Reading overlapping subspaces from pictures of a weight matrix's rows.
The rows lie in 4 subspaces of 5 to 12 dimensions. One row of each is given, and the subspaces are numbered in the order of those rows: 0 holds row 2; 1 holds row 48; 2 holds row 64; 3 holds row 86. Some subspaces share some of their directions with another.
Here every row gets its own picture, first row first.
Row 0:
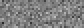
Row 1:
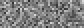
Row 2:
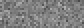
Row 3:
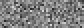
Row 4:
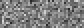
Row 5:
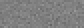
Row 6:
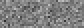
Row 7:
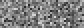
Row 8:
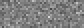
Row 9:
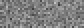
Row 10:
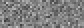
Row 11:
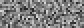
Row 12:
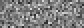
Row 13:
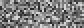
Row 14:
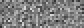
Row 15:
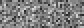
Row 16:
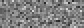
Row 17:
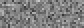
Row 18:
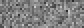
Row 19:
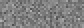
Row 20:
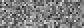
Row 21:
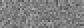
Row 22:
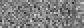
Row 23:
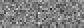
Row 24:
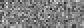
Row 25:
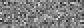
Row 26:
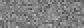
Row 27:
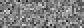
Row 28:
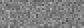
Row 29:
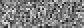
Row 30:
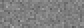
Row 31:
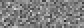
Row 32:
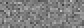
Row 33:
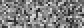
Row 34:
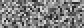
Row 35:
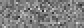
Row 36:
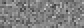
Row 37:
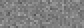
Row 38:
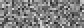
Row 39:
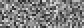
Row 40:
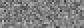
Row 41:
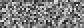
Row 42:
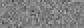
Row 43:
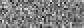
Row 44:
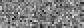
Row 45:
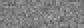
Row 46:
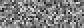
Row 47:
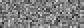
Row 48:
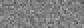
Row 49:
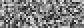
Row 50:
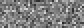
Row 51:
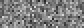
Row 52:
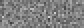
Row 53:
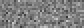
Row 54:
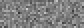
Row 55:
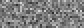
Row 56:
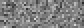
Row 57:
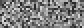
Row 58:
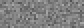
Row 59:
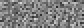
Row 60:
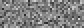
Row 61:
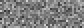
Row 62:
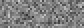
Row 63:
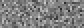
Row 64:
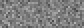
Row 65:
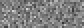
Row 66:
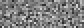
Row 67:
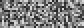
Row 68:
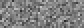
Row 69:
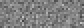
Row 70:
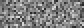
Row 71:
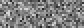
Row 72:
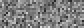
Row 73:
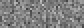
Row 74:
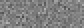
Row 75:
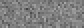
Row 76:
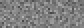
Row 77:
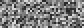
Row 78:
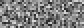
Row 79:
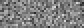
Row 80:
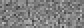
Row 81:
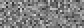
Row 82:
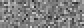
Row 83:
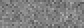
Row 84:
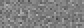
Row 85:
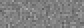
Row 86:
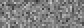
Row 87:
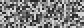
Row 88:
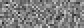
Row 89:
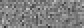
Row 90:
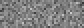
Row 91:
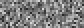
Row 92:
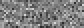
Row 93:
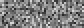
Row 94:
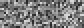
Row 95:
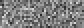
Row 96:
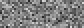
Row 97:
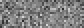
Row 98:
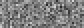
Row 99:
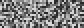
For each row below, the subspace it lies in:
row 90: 0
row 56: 3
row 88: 1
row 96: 1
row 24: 0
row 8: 1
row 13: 0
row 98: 3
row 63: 3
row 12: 0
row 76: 0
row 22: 1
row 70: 0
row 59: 0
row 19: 1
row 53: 0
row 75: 1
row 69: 0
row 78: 0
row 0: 2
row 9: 0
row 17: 3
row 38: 2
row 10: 2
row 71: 1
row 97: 0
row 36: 3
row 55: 2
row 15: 2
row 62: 0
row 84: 1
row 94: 2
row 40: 2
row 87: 2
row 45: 0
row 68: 1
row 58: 0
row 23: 1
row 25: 0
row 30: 2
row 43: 1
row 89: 0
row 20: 2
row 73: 1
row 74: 0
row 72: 0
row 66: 1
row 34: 3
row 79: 0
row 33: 2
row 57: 0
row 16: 0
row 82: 0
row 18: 3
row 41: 1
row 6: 2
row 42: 0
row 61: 0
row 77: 0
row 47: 1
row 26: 2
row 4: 1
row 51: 1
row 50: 3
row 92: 2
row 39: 1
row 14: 0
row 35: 0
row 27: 0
